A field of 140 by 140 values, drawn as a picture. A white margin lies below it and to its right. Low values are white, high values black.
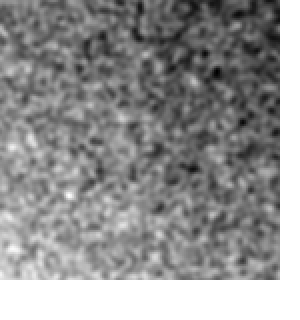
Mirror symmetry: none. Slope: up to the top right. Grain: blotchy. Ninth with the highest average: top right. Lone odd cells: none. Average level on the scale: 50%. Ninth with the lowest average: bottom left. Odd rows or columns: none.
